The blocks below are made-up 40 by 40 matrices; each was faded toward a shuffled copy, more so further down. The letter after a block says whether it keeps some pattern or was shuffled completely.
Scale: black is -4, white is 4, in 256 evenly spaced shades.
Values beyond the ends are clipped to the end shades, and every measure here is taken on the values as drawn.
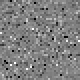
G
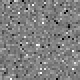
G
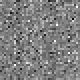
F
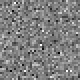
G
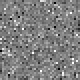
G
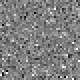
G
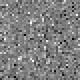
G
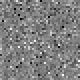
G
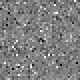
G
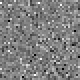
G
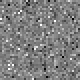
G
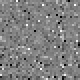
F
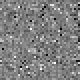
F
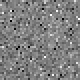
G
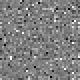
F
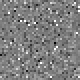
G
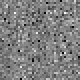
F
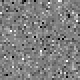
G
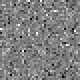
G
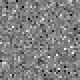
G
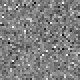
G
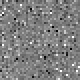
F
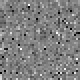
F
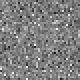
G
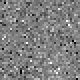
G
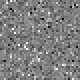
G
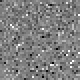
F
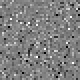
G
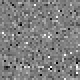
F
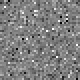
G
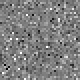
G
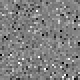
G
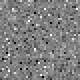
G
